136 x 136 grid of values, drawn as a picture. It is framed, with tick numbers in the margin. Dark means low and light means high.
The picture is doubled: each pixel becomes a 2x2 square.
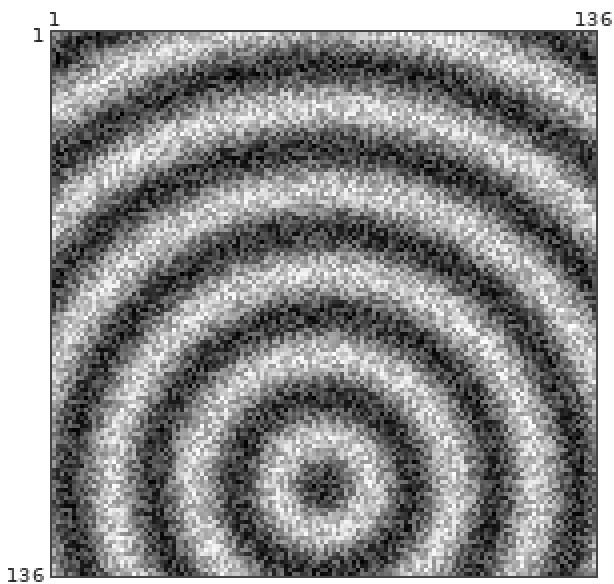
Average level on the scale: 50%. Rings: centred on the bottom middle. Seam: none. Slope: none. Ninth with the lowest average: bottom middle.
